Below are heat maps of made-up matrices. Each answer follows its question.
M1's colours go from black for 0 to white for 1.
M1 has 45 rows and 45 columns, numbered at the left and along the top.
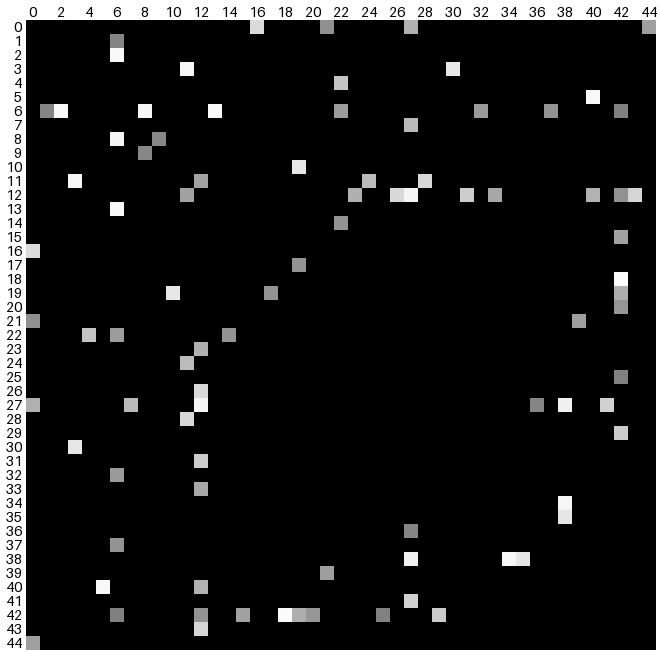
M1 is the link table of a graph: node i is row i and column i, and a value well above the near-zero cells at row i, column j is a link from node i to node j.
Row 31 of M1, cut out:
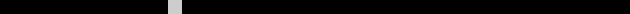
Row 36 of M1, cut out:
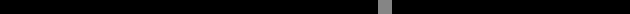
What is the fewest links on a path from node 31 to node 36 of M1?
3
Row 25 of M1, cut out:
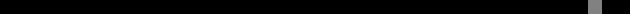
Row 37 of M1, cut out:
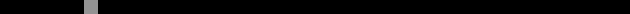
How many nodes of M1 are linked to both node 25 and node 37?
0
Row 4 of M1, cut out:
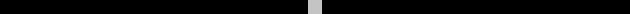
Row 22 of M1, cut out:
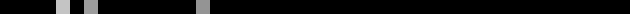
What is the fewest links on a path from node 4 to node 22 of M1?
1
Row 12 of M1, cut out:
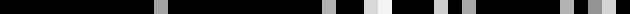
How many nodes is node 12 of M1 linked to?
9
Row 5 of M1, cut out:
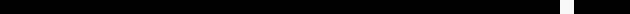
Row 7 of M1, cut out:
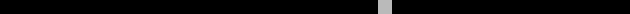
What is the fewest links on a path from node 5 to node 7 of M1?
4
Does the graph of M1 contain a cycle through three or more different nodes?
no
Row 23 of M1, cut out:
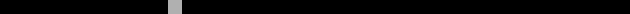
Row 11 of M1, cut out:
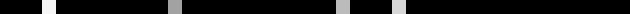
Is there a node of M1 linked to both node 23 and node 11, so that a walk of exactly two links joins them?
yes
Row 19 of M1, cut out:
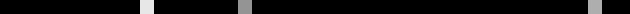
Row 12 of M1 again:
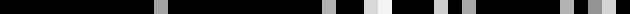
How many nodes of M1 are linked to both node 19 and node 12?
1
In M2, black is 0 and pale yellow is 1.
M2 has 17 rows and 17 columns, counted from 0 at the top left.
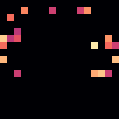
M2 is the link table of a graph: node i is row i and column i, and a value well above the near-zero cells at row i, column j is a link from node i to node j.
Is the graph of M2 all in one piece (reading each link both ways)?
no
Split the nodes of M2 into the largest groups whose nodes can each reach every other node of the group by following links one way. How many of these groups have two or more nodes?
0
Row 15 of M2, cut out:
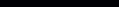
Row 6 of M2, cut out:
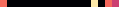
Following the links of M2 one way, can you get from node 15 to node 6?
no
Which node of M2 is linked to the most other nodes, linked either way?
node 1
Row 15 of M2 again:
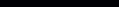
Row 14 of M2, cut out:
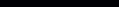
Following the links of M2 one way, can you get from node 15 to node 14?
no
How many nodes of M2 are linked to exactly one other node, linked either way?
6
